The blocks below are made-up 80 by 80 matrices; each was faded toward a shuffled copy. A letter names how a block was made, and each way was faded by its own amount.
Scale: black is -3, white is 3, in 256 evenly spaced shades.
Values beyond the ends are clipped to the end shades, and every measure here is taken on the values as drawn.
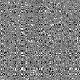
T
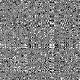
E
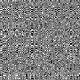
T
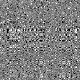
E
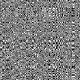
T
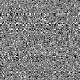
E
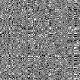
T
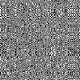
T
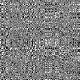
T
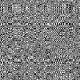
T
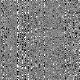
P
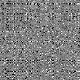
E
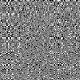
T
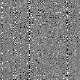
P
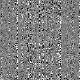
P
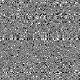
E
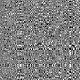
T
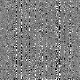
P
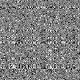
E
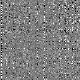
P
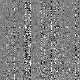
P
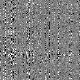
P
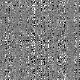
P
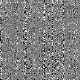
P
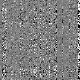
P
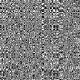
T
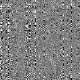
P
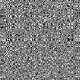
T
